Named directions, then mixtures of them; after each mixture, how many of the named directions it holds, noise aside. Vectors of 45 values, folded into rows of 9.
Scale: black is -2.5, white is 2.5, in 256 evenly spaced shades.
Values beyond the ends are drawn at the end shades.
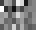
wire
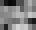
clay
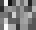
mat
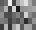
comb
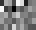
one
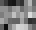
one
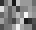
three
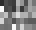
two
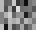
two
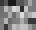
one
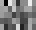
three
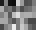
three
